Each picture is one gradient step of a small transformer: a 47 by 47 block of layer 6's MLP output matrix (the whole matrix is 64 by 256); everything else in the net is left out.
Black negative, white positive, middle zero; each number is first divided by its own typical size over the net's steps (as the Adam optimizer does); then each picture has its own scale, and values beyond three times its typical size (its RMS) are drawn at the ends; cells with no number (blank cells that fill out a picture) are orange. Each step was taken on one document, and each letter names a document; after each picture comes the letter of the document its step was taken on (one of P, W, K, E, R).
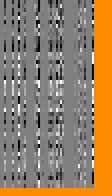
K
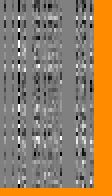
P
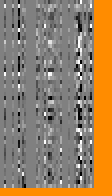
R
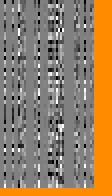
K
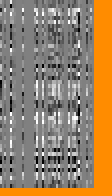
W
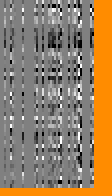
W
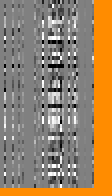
W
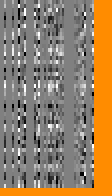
K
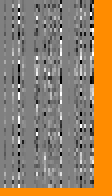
R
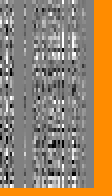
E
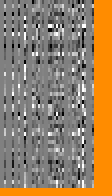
K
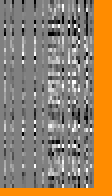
W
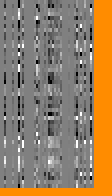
P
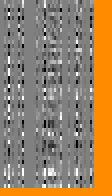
R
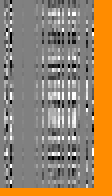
W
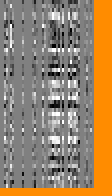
W
